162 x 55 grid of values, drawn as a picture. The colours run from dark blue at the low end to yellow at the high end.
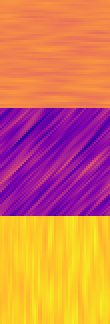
The table splits into 3 rows of 1 panel. Panel 1,1: high, streaked across, faint in contrast. Panel 2,1: low, slanting up to the right. Panel 3,1: very high, streaked downward, faint in contrast.
